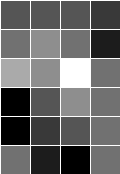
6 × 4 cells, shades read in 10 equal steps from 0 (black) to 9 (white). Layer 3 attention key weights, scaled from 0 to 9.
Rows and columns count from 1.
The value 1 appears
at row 2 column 4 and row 6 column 2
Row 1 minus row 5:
3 1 0 -2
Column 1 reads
3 4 6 0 0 4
